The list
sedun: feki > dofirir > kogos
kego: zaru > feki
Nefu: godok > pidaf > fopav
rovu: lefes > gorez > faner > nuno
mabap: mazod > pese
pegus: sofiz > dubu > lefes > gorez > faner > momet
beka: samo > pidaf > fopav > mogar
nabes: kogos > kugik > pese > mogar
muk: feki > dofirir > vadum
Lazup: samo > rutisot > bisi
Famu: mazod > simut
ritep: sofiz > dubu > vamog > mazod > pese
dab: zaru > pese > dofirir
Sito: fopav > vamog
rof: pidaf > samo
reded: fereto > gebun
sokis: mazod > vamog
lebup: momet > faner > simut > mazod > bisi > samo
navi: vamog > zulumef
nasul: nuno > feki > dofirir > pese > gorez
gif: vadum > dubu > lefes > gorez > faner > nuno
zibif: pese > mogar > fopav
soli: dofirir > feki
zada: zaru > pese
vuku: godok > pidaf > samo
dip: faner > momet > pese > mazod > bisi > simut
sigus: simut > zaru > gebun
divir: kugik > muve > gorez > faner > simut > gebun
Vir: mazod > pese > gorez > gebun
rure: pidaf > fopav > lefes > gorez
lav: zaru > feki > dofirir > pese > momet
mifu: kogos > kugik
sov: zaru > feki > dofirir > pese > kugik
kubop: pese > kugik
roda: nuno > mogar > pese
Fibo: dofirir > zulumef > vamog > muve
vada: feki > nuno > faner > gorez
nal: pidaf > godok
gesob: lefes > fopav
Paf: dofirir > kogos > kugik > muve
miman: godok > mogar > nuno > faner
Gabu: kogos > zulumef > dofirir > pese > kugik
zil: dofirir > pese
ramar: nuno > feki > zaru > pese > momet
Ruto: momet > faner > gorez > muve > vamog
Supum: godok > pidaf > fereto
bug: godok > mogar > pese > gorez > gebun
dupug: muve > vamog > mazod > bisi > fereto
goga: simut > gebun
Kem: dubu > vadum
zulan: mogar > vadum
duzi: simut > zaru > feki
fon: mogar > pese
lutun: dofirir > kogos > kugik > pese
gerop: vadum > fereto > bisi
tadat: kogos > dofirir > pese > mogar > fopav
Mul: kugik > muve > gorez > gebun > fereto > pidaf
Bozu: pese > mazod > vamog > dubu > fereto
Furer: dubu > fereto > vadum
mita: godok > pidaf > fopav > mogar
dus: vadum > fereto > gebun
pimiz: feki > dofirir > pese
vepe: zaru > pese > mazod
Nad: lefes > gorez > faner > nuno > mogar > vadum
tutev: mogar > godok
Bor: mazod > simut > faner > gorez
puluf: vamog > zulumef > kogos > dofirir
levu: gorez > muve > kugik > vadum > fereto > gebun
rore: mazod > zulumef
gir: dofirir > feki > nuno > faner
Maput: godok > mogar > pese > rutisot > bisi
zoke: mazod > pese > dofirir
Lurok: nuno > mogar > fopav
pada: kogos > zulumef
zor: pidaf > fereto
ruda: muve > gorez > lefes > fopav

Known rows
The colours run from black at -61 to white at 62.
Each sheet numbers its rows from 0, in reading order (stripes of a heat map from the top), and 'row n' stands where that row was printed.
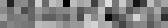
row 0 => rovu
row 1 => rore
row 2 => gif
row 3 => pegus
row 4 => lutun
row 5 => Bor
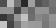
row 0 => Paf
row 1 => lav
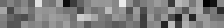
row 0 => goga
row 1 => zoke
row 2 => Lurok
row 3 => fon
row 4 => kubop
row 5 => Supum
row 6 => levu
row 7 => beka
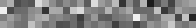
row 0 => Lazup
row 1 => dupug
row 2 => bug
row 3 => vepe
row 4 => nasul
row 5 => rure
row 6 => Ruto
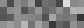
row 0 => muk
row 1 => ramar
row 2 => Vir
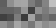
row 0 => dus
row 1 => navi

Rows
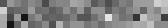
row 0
divir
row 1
rof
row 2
Kem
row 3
sedun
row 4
zulan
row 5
ritep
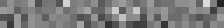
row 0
Mul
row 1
kego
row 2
Famu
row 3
vuku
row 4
Maput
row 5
nal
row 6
reded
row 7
mifu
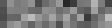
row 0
pada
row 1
zibif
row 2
mita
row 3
Gabu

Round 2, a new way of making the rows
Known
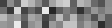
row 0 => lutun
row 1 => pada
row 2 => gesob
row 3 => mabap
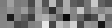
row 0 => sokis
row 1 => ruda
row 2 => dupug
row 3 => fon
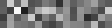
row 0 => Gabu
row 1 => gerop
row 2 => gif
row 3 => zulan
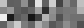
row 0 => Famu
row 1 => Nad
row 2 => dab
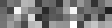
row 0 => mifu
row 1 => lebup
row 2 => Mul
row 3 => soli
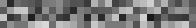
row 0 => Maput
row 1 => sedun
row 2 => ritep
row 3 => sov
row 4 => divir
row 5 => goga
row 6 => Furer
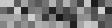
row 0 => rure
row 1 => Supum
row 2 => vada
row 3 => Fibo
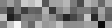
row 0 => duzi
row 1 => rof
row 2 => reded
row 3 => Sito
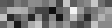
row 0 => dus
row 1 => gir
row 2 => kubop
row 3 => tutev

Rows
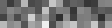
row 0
zil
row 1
Paf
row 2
Kem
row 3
kego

